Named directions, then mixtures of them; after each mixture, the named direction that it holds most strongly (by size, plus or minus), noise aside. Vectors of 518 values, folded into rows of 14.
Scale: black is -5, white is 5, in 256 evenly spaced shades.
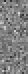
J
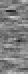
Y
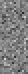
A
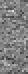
A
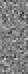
A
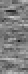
Y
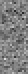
A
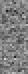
A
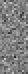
A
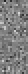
J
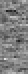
Y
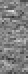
Y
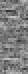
Y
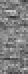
Y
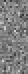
J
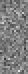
A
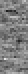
Y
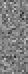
A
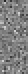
J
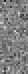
J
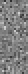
J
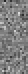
J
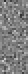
J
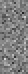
A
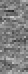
Y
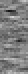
Y
